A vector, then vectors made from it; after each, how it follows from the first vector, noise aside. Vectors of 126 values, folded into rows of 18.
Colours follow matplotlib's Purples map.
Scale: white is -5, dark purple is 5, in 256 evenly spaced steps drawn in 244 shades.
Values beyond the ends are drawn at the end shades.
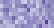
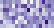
scaled up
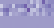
partly zeroed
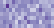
reversed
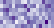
scaled up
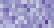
copied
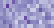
reversed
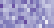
negated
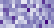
scaled up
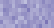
shrunk
